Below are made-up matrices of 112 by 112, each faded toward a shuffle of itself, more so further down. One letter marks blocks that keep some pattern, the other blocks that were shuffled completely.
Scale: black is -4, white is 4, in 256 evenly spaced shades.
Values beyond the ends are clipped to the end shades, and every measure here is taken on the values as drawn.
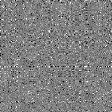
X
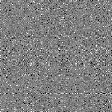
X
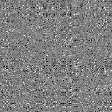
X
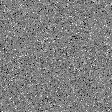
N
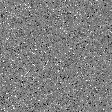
N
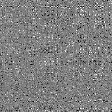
X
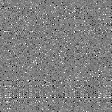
X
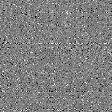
X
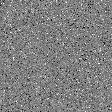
N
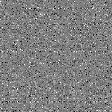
X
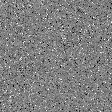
N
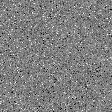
N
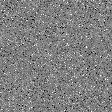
N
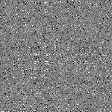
X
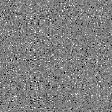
X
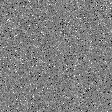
N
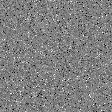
N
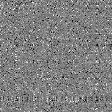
X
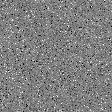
N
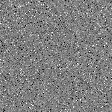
N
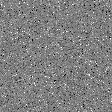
N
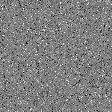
N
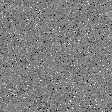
N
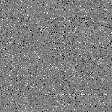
X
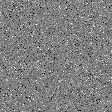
N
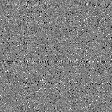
X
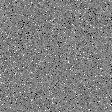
N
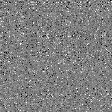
X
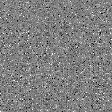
X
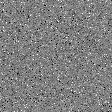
N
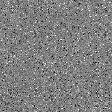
X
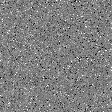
N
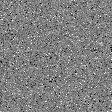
N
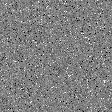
N
